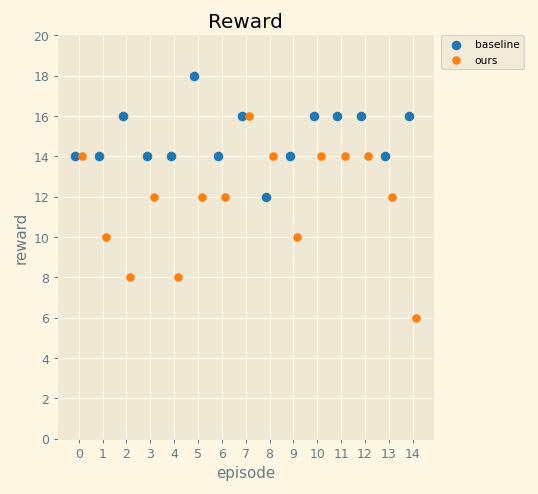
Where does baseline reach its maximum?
5
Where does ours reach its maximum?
7
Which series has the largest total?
baseline
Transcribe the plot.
Title: Reward
x-axis: episode, ticks 0 1 2 3 4 5 6 7 8 9 10 11 12 13 14
y-axis: reward, ticks 0 2 4 6 8 10 12 14 16 18 20
Legend: baseline, ours
Values:
baseline: 14 14 16 14 14 18 14 16 12 14 16 16 16 14 16
ours: 14 10 8 12 8 12 12 16 14 10 14 14 14 12 6
